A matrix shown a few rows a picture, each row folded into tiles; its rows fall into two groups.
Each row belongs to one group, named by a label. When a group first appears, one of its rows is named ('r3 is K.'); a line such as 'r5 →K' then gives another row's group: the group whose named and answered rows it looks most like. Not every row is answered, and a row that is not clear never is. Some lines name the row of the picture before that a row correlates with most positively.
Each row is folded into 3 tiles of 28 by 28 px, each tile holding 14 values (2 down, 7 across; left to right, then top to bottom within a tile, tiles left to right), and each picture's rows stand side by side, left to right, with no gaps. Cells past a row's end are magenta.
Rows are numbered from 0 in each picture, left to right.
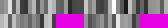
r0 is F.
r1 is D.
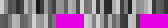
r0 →D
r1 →F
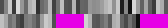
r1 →F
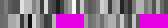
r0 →D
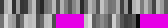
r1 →F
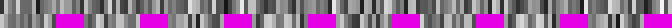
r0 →F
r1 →D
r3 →D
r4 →F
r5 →F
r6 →D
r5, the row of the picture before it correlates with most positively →1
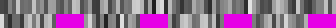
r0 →F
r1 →F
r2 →D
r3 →D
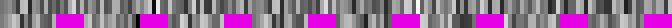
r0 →D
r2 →D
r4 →D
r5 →F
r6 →F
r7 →D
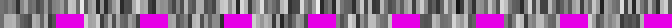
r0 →D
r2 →F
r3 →F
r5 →D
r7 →F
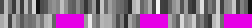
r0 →F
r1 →F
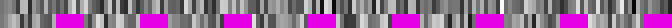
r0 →D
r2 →F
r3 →F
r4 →F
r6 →D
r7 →F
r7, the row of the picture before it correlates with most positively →2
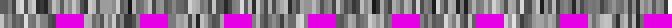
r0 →F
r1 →F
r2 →D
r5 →F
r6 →F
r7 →D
